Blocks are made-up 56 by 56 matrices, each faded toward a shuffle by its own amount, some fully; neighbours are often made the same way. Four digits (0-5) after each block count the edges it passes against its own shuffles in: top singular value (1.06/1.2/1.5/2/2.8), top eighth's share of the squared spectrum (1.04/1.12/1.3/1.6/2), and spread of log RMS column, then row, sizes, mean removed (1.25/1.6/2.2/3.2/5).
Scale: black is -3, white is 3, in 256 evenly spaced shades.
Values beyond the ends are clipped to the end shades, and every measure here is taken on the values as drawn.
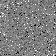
0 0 0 0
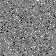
0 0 0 0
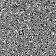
0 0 0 1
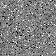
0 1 0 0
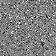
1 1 0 1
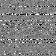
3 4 0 3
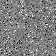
0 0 0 0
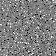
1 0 0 0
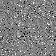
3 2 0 1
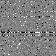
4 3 1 2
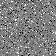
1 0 0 0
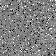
0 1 0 0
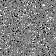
0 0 0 0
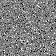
2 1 0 0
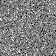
0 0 0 0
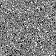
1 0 0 0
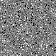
0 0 1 0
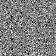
1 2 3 0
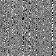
3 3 3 0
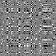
5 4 3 3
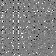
4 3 1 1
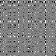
5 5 3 3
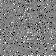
3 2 1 1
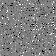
3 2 0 1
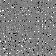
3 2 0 1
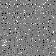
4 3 1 1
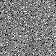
0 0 0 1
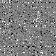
2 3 2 2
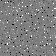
0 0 0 0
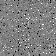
1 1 0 0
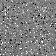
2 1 0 0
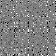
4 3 2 1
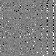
4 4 2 1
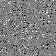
2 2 0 0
